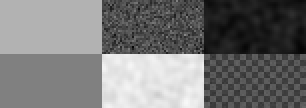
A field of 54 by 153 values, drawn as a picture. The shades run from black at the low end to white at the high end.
It is made of 2 by 3 panels. Panel 1,1: high, flat. Panel 1,2: low, fine-grained. Panel 1,3: very low, blotchy, faint in contrast. Panel 2,1: middling, flat. Panel 2,2: very high, blotchy, faint in contrast. Panel 2,3: low, checkered.
